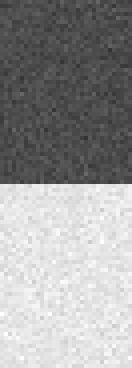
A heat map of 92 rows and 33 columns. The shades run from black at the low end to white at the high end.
The table splits into 2 rows of 1 panel. Panel 1,1: low, fine-grained, faint in contrast. Panel 2,1: very high, fine-grained, faint in contrast.
